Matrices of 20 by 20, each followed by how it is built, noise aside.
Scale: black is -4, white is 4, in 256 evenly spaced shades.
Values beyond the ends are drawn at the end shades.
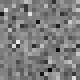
noise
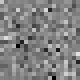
noise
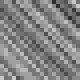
Toeplitz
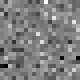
noise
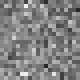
noise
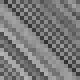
Toeplitz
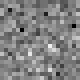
noise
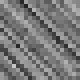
Toeplitz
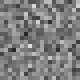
noise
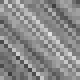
Toeplitz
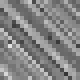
Toeplitz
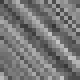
Toeplitz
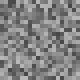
noise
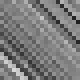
Toeplitz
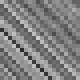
Toeplitz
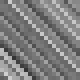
Toeplitz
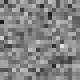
noise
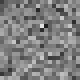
noise
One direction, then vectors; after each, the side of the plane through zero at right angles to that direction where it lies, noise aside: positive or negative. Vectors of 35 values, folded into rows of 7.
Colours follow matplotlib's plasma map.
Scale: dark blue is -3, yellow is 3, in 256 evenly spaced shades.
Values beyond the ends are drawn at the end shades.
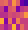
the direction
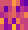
positive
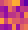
positive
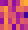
negative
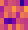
positive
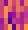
negative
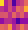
negative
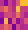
negative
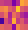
negative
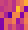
negative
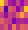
positive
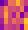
negative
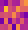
negative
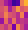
negative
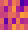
positive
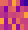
positive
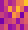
negative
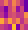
positive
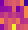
positive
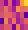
negative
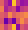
positive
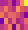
negative
